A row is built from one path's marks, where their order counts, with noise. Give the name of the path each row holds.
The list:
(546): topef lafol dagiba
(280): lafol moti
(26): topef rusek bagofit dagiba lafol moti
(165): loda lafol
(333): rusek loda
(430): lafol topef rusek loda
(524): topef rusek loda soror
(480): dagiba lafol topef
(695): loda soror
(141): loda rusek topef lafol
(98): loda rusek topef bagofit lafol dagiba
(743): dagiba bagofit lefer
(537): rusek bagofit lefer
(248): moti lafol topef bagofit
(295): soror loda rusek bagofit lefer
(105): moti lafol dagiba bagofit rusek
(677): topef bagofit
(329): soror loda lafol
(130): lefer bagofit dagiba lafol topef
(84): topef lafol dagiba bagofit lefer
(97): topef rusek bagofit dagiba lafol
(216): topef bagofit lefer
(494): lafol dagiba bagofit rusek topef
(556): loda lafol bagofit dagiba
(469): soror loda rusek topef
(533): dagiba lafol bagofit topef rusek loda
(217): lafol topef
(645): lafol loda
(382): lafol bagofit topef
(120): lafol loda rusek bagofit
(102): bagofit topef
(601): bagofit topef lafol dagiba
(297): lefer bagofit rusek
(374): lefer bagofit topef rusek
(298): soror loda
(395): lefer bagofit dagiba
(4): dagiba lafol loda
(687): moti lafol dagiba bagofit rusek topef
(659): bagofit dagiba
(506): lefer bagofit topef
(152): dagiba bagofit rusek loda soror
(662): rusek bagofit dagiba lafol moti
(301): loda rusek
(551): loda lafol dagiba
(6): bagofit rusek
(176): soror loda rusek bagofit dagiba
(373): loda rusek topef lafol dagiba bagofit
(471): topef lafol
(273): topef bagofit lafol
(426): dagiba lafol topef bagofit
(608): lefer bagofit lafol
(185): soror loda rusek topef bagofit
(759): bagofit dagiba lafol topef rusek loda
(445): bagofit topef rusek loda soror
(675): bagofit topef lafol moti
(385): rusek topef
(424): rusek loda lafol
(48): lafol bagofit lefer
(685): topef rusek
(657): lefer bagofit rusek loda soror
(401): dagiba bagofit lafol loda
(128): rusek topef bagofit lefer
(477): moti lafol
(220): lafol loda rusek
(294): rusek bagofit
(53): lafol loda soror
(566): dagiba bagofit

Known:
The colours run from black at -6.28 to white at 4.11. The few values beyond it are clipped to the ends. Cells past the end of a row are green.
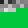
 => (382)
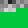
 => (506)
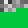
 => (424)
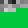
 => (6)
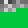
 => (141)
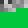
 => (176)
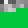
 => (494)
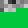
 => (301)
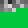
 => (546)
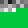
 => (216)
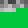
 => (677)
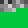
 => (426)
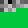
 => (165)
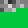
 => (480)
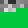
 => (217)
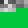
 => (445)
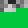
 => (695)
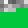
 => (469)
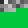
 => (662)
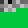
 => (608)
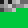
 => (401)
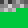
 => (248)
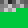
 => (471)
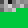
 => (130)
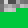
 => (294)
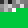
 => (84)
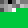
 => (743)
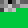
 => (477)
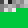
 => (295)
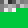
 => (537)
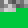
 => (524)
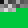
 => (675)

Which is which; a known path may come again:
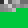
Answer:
(533)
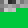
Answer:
(297)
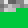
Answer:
(469)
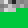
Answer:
(385)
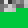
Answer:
(657)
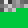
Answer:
(424)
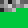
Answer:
(4)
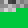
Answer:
(374)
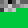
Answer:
(477)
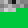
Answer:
(685)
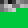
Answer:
(659)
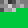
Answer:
(480)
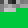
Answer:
(6)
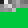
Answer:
(759)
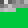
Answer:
(185)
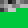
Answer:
(566)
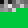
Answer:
(601)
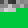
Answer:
(102)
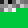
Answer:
(48)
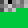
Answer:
(329)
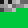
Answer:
(401)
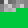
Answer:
(687)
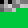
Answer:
(556)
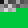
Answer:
(675)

